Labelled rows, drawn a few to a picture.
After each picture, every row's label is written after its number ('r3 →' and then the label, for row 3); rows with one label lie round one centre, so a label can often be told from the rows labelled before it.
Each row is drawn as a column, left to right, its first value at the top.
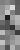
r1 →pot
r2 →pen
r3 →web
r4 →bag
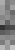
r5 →web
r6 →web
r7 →web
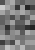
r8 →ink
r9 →web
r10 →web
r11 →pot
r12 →web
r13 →pot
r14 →pot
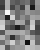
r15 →bag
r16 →pen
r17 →pot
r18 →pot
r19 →pot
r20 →ink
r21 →bag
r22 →web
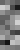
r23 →ink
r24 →ink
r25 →bag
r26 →bag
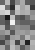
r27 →ink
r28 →pen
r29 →bag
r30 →ink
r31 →pen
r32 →ink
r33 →pot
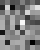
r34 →bag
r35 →ink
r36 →bag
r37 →pot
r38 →bag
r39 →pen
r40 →ink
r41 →ink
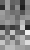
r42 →pot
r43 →web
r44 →pot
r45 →web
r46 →bag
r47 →pot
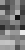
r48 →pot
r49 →pot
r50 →pot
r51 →pen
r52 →pot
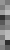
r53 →pen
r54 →ink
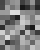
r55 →pot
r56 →ink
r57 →pen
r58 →pen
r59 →bag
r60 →pot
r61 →web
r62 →bag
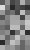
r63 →ink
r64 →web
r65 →bag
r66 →bag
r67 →pen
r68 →bag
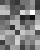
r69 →ink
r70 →pen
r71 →pot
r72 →bag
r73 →pen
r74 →pen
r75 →pen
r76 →bag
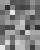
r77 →web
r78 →pot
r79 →pen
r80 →bag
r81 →bag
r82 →pot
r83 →pen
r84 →pot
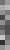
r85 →ink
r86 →web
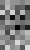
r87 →pen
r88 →web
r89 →pen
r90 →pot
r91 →pen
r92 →pot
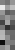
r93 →ink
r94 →web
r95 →web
